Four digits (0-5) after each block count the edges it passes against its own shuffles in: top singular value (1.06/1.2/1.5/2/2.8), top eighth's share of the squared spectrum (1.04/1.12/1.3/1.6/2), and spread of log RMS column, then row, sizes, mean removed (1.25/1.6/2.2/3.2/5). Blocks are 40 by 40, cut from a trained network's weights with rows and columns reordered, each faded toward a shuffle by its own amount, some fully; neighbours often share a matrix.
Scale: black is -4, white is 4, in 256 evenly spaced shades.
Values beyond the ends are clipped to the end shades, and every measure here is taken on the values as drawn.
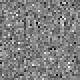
1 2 0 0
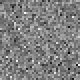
0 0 0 0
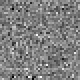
2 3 0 1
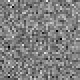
2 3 1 1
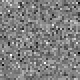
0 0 0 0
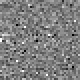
2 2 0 1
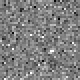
0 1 0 0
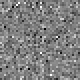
2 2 0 1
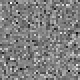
0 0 0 0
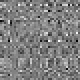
4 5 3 3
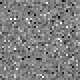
0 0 0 0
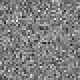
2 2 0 0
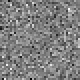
1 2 0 0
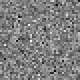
1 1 0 0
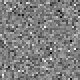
1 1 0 0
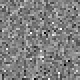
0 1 0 0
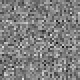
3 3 0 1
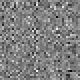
3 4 2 2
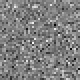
0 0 1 0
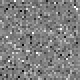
0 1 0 0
